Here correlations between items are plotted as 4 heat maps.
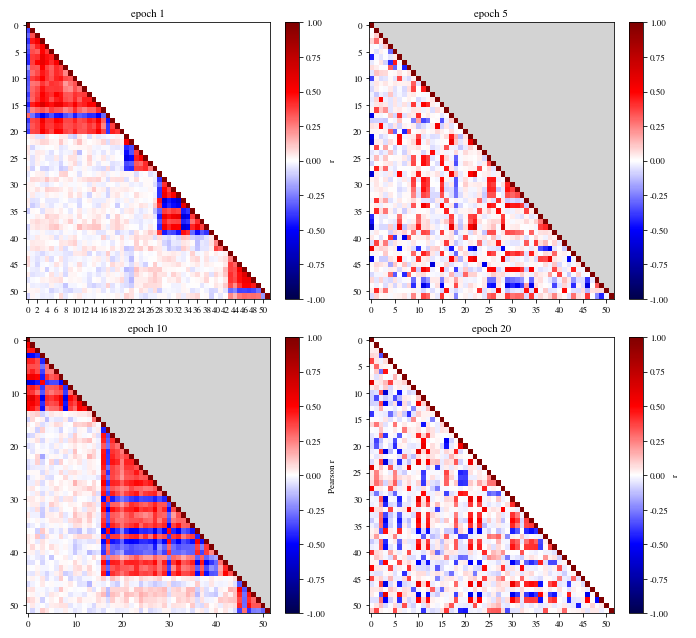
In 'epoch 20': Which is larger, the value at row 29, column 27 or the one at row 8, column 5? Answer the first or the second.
the second
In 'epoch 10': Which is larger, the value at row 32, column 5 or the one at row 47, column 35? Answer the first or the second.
the second
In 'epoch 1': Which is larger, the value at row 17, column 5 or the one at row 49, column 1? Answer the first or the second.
the second
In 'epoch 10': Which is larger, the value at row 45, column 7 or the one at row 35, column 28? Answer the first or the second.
the second
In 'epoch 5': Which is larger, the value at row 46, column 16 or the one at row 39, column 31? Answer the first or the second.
the second
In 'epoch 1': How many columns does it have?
52
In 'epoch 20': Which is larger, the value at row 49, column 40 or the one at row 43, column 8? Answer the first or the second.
the second
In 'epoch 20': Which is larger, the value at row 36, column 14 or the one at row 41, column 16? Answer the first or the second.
the second
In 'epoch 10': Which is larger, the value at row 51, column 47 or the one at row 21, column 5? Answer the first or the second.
the second
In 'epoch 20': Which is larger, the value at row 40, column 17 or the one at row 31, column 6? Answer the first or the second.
the first
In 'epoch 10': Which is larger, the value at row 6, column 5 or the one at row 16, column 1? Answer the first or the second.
the first
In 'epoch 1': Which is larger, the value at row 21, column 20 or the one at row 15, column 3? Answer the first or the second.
the second
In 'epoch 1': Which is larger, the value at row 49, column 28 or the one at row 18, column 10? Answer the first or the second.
the second
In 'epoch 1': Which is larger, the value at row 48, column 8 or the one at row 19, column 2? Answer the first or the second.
the second
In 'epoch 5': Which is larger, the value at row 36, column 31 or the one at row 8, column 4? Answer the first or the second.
the second
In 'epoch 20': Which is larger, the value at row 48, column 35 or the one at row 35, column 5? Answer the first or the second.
the second
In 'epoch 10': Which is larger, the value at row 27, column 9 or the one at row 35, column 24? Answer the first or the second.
the second
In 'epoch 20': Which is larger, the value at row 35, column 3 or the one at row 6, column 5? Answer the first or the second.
the second
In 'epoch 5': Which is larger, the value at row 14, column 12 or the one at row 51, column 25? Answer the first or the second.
the second
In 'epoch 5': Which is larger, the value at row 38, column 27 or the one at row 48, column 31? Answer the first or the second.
the first
